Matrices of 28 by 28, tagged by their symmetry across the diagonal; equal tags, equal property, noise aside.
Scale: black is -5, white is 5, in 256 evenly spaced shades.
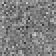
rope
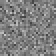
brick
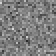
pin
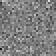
brick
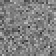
pin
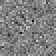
rope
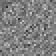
rope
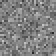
rope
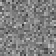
brick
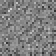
rope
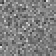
rope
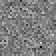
pin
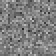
pin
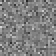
brick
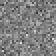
pin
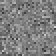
pin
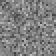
rope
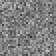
pin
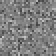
brick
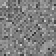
rope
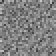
rope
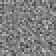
brick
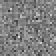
brick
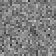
pin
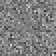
brick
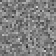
pin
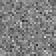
brick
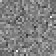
rope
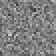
brick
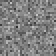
pin
